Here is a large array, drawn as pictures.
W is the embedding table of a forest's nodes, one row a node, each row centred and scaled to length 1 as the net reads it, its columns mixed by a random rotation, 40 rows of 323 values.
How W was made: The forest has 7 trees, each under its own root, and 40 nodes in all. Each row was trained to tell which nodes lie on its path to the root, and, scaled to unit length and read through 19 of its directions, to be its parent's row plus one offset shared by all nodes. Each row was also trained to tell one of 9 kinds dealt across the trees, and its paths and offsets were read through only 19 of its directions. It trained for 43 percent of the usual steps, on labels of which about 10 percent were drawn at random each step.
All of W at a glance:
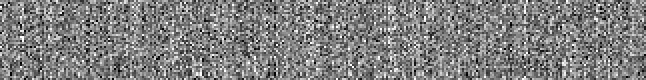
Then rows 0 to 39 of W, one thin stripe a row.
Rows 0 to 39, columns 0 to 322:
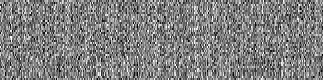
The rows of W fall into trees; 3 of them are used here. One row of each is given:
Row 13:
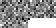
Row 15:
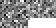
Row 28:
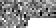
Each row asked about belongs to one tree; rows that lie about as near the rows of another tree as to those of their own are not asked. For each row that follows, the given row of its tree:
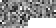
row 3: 28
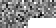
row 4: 15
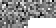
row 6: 15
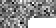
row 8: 28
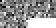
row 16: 13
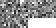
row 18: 15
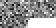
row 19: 15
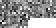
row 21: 28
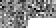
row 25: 13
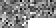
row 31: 13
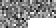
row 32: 13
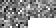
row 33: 28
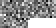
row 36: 13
